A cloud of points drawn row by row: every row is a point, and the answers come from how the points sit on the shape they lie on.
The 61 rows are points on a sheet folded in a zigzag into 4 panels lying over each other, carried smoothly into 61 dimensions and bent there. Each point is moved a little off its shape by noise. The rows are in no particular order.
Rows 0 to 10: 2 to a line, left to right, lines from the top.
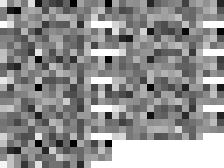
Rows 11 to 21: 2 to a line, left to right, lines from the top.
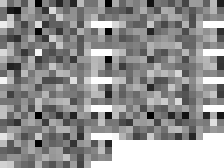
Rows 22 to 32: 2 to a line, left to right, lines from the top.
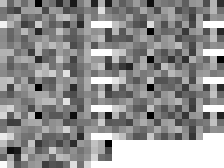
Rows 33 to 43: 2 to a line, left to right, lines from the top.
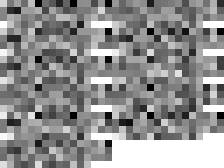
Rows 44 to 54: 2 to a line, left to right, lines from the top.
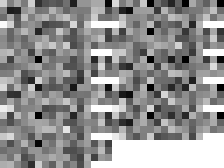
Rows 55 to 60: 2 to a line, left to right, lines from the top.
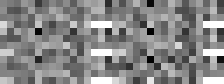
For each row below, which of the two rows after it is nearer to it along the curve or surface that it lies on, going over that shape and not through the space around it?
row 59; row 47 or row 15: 15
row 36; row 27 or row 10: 10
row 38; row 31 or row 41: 31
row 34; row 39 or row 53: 39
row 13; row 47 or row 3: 3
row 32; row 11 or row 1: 11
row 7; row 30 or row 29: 29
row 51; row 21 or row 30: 21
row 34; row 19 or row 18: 18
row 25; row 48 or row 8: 48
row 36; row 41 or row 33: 33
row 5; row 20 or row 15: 15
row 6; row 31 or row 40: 40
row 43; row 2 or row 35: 2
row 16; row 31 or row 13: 31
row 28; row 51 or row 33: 33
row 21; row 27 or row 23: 23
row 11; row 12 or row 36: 12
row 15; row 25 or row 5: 5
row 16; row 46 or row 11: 46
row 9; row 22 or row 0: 0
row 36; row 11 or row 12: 12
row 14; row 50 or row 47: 50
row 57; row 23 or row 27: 23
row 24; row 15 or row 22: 15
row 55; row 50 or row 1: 1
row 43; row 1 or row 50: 1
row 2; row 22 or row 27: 27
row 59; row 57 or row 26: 26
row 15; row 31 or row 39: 39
